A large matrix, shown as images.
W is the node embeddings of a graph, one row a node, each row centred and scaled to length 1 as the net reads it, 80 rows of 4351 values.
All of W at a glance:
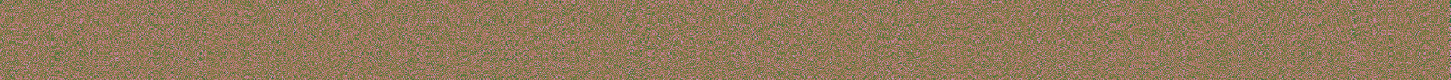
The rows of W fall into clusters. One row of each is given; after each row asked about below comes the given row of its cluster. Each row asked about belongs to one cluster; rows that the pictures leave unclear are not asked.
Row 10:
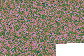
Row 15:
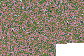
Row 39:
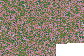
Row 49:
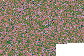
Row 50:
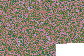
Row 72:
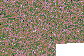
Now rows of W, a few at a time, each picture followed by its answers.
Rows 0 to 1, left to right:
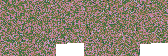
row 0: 39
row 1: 15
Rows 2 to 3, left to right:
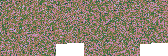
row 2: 15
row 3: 39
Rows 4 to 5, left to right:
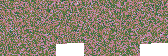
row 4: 50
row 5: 10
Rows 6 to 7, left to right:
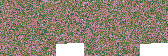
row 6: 10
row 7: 49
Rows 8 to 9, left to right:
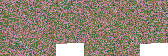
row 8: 72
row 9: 50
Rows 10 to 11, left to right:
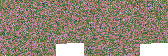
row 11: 49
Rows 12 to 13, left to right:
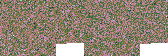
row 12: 15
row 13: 72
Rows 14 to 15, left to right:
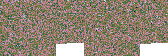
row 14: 72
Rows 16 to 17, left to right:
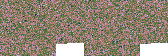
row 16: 10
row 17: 50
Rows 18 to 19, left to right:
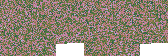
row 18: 10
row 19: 49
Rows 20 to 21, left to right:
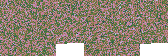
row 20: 10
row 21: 49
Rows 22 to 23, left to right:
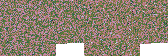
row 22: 49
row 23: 72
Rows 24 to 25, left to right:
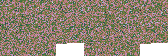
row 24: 15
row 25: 15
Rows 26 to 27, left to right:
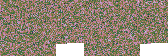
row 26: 39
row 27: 50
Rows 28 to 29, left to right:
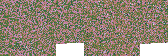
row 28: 72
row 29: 72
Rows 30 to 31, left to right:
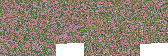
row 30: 10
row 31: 50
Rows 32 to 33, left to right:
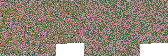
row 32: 49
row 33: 10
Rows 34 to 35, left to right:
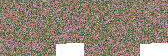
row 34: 10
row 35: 39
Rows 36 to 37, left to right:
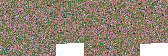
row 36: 49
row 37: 72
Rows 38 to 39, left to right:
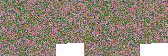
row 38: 39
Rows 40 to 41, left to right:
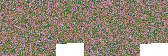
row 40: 49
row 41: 50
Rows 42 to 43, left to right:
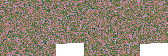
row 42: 50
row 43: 50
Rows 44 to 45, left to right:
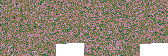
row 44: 15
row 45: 10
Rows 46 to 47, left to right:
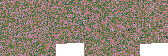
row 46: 72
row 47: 39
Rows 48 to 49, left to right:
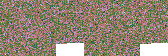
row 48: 72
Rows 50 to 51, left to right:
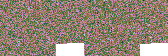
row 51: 39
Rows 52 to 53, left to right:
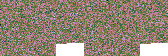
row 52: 15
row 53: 15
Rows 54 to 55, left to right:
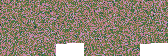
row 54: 15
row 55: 50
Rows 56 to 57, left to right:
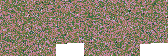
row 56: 39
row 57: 72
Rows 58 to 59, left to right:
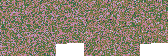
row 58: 15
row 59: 49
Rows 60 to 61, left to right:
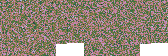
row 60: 15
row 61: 50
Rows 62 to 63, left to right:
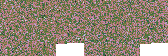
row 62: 10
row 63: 39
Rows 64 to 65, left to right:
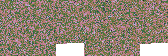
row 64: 50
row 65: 39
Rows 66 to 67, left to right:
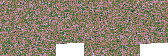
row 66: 49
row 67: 50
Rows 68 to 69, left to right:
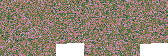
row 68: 72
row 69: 10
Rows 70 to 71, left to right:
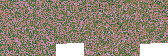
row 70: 50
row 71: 15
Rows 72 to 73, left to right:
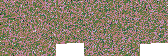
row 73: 15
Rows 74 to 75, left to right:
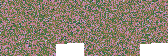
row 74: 10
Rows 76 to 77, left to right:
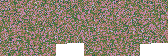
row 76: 49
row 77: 49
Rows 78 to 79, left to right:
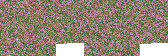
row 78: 50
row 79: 10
